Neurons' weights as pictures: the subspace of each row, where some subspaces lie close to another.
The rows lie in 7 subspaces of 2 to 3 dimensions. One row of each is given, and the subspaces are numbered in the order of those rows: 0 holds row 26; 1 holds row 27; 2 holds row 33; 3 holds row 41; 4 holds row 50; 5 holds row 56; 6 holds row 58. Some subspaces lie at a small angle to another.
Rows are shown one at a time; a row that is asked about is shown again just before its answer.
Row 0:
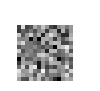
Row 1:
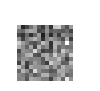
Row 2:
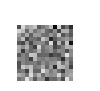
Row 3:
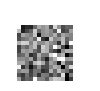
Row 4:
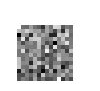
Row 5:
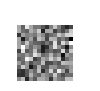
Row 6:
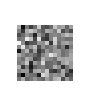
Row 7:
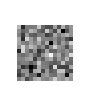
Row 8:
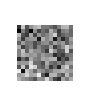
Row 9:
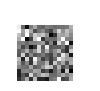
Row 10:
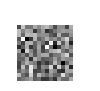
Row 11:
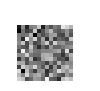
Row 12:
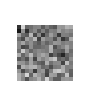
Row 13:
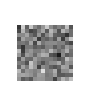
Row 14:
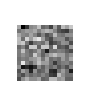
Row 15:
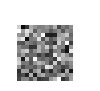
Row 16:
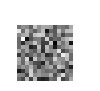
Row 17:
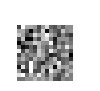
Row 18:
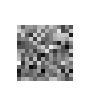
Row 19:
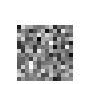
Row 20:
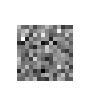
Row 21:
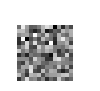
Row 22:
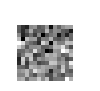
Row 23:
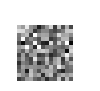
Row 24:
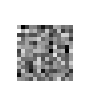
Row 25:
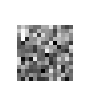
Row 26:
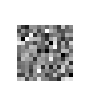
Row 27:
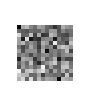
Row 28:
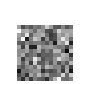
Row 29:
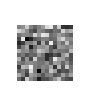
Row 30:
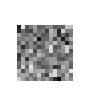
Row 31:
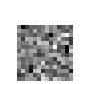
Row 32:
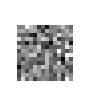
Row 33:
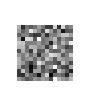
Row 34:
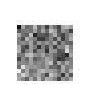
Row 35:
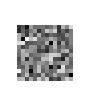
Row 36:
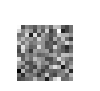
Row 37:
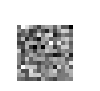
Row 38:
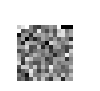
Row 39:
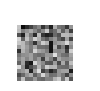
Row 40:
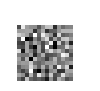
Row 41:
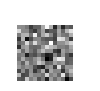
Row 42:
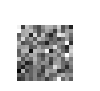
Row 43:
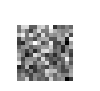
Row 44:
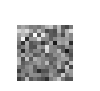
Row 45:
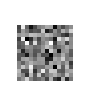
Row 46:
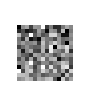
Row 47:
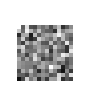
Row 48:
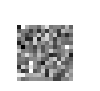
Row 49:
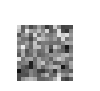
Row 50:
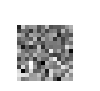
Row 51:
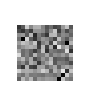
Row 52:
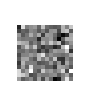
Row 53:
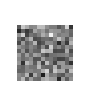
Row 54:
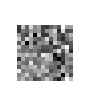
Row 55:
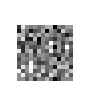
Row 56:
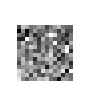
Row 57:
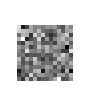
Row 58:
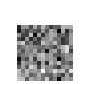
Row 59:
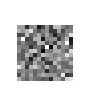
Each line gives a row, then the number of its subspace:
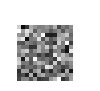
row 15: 5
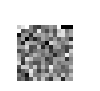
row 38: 0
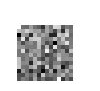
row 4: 1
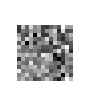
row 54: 3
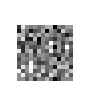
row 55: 2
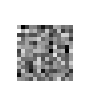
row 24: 6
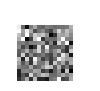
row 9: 5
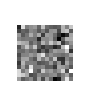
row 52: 5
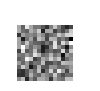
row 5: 0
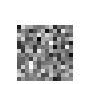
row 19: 2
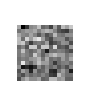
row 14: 0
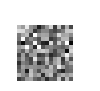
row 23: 3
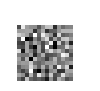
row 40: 6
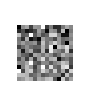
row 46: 1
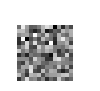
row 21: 3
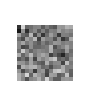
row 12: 4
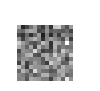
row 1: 1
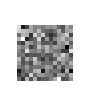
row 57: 5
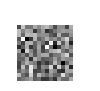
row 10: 6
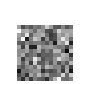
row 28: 5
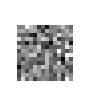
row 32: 3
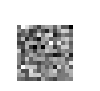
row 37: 0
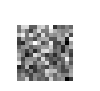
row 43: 1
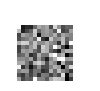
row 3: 3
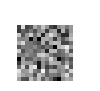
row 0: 6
